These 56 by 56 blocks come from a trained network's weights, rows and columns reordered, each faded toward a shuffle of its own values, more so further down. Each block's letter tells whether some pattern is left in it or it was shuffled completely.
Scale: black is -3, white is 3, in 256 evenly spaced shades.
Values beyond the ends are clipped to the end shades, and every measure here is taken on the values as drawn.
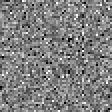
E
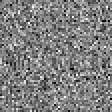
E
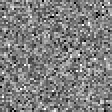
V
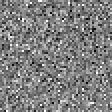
E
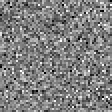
E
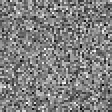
V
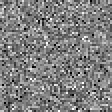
V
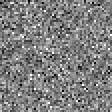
V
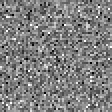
E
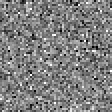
E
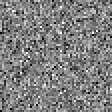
V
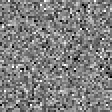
V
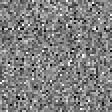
E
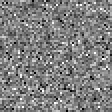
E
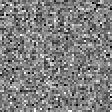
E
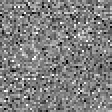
E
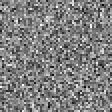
E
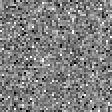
V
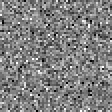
V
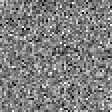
E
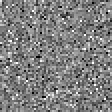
V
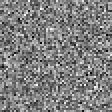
V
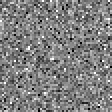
V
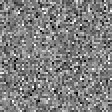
E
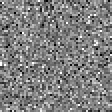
E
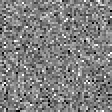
E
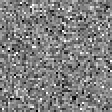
E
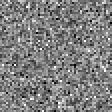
V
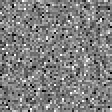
V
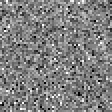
V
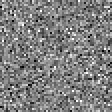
V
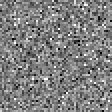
E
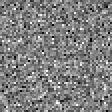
E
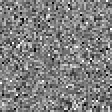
E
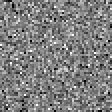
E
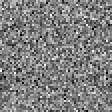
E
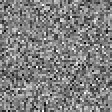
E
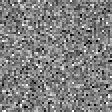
V
